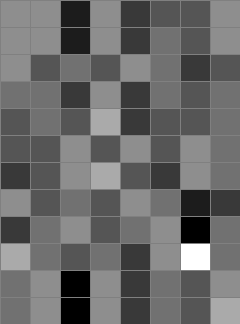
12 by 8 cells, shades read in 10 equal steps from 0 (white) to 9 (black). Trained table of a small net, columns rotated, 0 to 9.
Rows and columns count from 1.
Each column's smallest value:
3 4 4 3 4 4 0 3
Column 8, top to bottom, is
4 4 6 5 5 5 5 7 5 5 4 3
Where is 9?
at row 9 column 7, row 11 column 3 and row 12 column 3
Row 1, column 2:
4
